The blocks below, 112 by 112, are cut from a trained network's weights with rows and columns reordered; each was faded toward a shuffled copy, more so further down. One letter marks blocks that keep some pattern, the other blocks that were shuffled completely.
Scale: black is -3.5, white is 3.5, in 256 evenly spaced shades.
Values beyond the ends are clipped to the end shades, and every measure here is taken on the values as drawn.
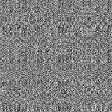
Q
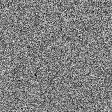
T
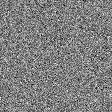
T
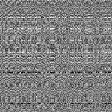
Q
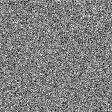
T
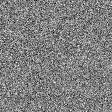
T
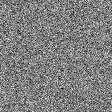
T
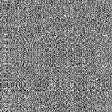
Q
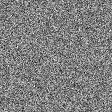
T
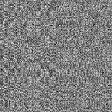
Q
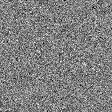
T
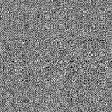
Q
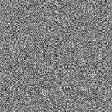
Q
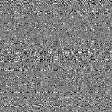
Q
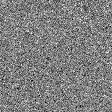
T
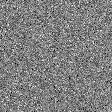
T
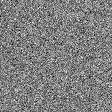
T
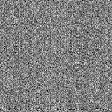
Q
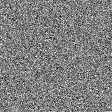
T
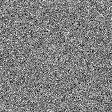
T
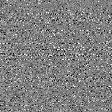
Q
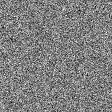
T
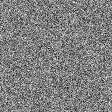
T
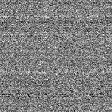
Q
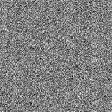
Q
